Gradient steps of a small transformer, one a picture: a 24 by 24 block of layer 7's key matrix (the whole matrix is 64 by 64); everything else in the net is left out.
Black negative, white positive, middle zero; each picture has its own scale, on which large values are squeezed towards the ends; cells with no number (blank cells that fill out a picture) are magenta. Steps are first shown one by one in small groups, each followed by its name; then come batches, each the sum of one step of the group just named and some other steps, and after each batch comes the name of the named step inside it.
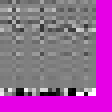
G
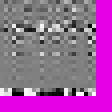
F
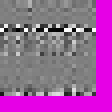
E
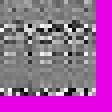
G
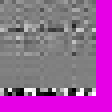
G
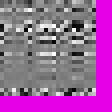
G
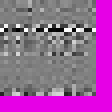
E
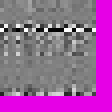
E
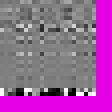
G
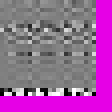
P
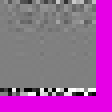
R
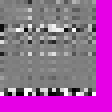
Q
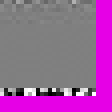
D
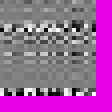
D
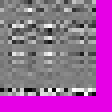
R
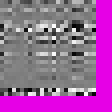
R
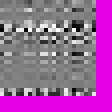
Q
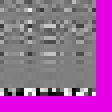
D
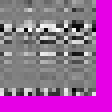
Q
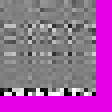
P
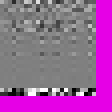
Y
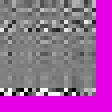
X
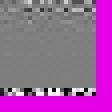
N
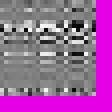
X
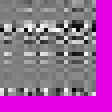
X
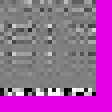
N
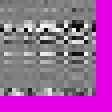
N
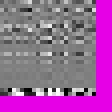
N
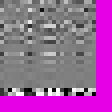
N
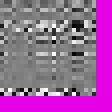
X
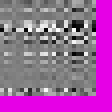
X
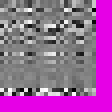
X
